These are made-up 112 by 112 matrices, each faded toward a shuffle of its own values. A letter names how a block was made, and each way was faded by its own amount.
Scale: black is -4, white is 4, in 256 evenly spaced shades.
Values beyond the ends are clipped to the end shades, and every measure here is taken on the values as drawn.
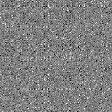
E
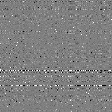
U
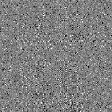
E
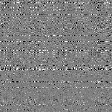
U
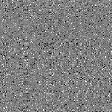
E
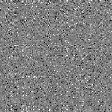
E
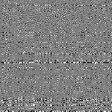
U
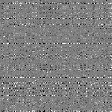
U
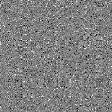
E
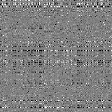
U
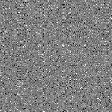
E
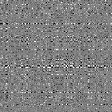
U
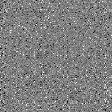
E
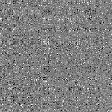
E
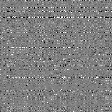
U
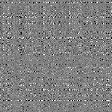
U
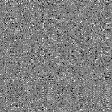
E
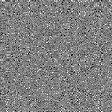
E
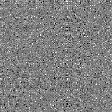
E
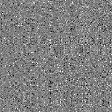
E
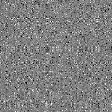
E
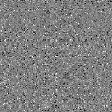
E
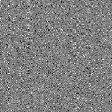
E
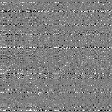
U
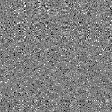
E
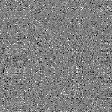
E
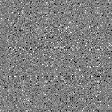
E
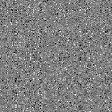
E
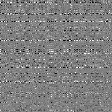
U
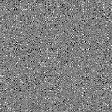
E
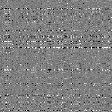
U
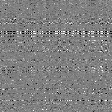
U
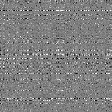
U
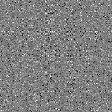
E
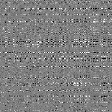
U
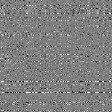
U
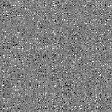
E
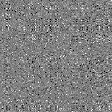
E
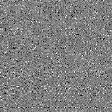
E
